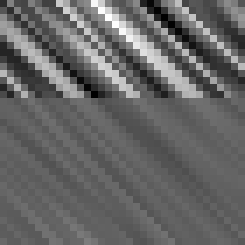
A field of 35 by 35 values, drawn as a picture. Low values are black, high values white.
On average the colour sits 40% of the way up the scale. The bottom part is calmer, past a seam about 40% of the way down. Streaks slant down to the right. No row or column stands out. The values are skewed, with a long tail toward high values.
